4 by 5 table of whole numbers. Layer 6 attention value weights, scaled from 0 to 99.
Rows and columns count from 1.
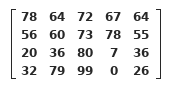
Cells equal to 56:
1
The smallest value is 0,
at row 4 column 4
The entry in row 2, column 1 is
56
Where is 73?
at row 2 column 3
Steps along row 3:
up up down up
